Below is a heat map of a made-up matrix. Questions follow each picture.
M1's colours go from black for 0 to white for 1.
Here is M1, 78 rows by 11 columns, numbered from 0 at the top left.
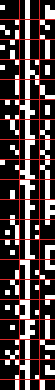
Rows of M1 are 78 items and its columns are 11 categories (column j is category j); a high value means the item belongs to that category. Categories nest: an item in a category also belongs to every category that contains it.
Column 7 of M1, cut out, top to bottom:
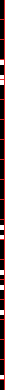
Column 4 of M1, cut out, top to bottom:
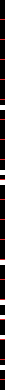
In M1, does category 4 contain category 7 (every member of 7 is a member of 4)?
no
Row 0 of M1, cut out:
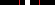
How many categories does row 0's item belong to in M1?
1
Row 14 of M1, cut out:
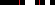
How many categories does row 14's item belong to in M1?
3
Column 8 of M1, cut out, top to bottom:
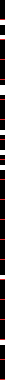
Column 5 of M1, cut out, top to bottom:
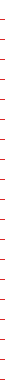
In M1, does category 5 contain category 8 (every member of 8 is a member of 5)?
yes
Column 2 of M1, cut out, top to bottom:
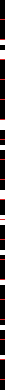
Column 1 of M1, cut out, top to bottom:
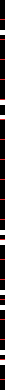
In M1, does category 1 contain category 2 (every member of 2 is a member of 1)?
no
